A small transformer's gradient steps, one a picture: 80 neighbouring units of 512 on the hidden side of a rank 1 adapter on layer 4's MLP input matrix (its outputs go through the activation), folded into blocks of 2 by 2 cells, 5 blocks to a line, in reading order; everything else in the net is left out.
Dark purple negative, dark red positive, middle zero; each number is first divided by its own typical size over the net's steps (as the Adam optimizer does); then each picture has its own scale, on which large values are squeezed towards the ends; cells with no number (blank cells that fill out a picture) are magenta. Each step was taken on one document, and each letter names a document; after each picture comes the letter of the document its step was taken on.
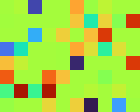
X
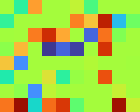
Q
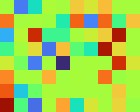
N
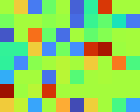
N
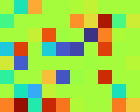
Q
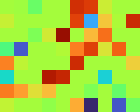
X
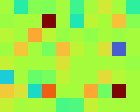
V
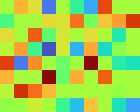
N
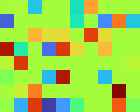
Q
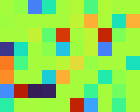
X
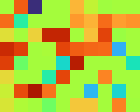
X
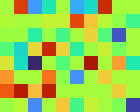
N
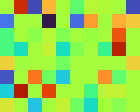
V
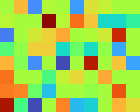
N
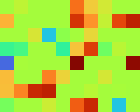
X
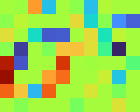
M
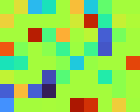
X
